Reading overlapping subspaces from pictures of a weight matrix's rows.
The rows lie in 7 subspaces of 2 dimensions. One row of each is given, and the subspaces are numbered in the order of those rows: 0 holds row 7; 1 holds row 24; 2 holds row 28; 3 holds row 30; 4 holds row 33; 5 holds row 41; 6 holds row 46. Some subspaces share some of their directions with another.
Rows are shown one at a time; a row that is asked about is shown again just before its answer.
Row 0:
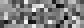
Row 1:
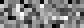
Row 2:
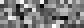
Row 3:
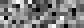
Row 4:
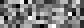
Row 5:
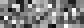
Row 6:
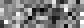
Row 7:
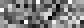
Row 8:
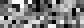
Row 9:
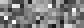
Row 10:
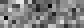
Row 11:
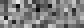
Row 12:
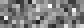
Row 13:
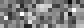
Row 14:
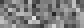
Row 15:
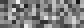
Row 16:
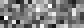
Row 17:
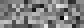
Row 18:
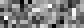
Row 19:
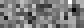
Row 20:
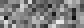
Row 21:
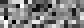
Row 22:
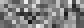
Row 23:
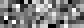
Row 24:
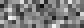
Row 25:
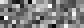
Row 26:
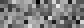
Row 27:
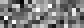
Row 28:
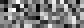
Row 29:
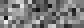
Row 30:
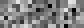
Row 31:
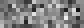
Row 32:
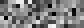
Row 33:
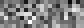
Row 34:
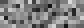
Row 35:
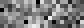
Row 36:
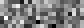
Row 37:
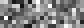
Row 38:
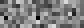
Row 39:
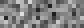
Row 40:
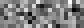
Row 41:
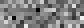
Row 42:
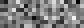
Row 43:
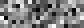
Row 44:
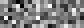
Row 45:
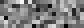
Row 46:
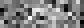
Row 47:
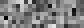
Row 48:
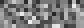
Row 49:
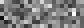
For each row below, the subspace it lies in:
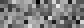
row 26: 0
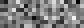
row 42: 2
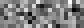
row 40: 4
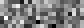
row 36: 6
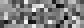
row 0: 3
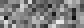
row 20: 2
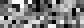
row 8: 0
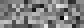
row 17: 3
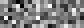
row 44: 2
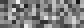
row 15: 2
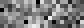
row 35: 0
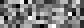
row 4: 6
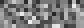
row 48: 4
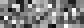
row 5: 3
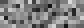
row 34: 0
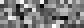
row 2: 1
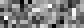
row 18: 2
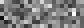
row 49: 1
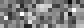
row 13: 4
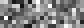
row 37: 0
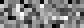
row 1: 1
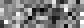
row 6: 6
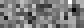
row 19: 4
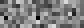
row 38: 6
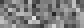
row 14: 4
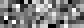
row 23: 1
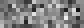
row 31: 3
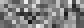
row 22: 4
